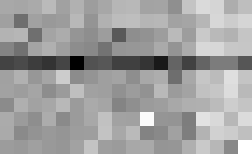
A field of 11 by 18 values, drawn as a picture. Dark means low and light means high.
Average level on the scale: 60%. Calmest part: bottom left. Odd lines: row 5. Seam: vertical, 80% of the way across, the right part higher.
